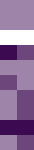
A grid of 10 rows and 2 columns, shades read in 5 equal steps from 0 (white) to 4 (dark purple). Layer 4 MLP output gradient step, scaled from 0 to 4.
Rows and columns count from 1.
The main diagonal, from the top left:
2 2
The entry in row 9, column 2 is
4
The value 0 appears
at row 3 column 1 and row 3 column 2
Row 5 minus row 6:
-1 0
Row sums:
4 4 0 7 4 5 5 5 8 5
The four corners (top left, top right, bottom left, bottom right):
2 2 2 3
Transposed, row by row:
2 2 0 4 2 3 2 2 4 2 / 2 2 0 3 2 2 3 3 4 3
